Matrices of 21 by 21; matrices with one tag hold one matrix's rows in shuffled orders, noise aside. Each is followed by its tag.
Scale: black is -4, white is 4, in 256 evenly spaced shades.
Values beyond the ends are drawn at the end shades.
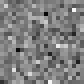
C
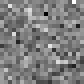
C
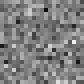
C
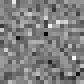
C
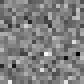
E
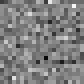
C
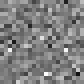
E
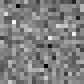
C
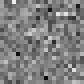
C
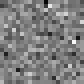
C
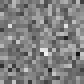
E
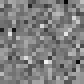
E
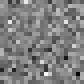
E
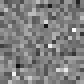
C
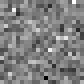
C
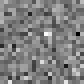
E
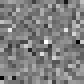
E
